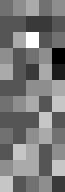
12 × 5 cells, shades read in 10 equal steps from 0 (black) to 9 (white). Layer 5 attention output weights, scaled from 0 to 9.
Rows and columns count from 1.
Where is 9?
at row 3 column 3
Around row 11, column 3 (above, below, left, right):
6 4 6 3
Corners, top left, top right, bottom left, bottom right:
4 5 7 2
